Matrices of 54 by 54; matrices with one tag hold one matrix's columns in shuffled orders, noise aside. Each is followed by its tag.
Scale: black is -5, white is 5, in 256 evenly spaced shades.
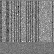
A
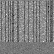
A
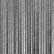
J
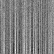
J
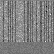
A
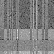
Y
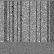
A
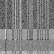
Y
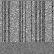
A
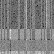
Y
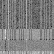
Y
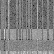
Y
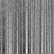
J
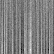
J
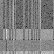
Y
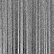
J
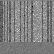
A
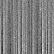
J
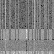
Y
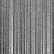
J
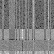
Y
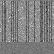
A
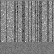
A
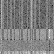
Y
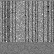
A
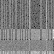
Y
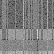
Y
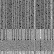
Y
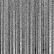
J
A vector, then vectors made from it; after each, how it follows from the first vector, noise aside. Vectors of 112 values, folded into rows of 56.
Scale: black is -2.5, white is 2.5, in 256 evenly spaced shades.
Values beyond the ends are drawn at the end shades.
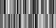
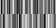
wrapped around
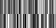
wrapped around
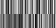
sign-scrambled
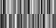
wrapped around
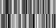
wrapped around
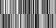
sign-scrambled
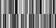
wrapped around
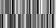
wrapped around
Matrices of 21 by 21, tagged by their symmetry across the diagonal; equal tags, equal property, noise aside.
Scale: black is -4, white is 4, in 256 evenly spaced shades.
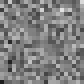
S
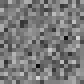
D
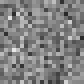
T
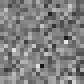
S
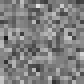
S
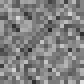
D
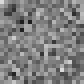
D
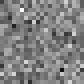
T
